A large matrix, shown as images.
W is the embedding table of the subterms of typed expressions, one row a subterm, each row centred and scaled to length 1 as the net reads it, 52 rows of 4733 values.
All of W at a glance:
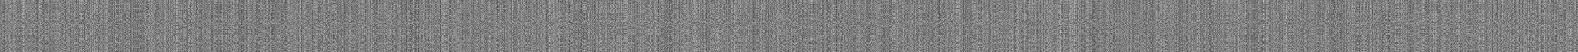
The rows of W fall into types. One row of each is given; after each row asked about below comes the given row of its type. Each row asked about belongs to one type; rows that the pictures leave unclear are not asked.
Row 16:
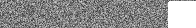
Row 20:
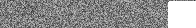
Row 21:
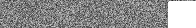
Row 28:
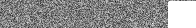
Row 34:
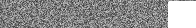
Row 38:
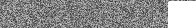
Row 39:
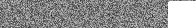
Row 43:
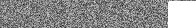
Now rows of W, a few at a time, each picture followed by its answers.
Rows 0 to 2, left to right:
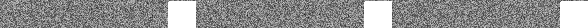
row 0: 38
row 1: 39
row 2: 16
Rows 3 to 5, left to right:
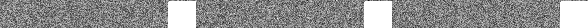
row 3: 38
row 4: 16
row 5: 43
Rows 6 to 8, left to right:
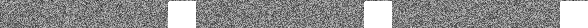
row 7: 16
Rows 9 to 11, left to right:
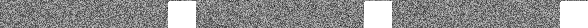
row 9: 16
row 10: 39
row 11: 20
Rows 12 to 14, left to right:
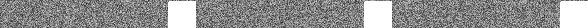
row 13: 34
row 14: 38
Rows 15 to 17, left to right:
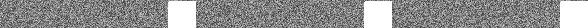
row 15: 34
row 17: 34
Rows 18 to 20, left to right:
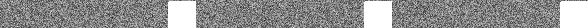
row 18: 39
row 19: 38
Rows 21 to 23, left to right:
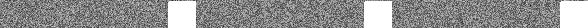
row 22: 43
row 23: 20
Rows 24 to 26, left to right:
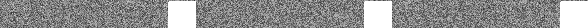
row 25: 34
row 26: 38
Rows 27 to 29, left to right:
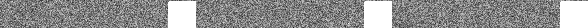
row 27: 39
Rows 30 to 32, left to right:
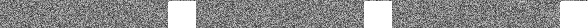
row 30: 21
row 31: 21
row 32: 20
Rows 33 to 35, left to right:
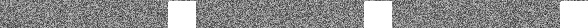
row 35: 28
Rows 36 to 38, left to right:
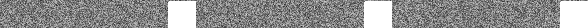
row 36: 28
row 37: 20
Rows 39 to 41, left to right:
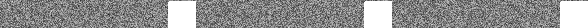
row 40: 16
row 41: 28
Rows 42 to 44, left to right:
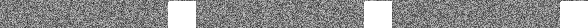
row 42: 20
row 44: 16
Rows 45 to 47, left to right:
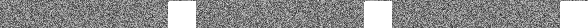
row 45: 39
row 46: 43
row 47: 21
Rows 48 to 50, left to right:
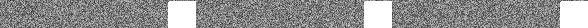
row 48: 20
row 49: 28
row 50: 16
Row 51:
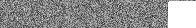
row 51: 43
